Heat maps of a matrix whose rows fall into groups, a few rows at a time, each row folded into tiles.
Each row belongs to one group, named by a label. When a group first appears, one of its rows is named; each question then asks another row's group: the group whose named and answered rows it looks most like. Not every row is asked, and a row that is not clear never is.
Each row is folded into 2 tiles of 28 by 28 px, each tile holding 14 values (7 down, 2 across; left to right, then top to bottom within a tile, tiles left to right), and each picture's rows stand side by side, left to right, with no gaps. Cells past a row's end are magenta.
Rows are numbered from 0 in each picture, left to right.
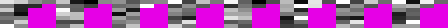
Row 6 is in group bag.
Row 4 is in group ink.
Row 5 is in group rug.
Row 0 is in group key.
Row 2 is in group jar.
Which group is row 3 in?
bag
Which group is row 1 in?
ink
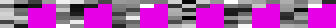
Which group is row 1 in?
key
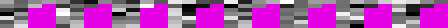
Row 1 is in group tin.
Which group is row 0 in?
jar
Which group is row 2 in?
jar
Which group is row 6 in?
ink
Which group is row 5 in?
bag
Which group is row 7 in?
key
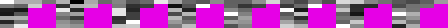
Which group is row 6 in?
key
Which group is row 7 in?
tin
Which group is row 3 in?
jar
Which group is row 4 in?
tin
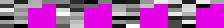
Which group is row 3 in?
bag
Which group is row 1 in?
tin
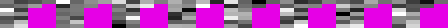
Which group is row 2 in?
rug
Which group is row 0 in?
tin
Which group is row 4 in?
ink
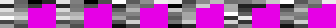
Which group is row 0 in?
ink
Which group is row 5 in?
bag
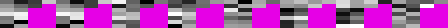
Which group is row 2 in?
ink
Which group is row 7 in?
jar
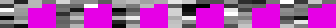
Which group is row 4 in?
tin
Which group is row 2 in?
rug
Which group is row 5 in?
bag
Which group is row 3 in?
key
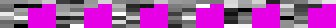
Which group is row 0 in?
ink
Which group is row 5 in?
key
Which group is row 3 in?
rug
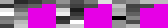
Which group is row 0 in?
tin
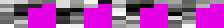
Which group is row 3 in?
jar
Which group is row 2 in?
key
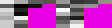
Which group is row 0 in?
key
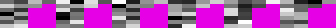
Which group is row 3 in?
tin
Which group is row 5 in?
ink
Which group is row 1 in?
bag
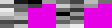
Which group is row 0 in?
ink
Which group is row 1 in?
jar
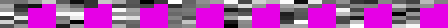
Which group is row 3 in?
bag
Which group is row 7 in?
jar
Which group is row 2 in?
ink
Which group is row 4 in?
rug
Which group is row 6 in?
tin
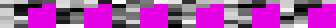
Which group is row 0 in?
key
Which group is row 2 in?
bag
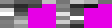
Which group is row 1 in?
key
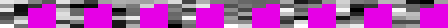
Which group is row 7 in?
ink
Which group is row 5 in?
tin
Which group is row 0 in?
key
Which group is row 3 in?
rug
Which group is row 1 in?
ink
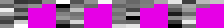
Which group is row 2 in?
jar
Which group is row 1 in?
bag
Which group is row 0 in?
tin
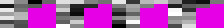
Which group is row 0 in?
ink
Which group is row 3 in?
tin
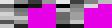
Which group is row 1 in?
bag
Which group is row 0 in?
ink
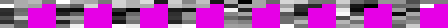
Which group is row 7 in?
jar
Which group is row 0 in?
rug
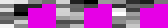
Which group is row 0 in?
key
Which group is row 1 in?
ink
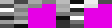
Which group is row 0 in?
bag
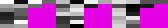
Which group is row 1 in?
bag
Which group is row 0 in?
bag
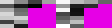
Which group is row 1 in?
key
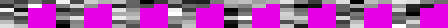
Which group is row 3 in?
tin
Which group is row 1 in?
rug
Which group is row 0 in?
jar
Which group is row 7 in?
key
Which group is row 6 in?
jar
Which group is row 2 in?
ink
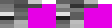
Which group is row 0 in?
tin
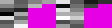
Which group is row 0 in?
jar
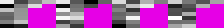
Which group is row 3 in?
jar
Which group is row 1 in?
ink
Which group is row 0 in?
bag
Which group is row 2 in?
rug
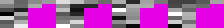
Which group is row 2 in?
bag
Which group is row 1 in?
key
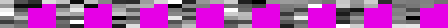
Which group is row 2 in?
tin
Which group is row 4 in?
ink
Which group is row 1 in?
bag
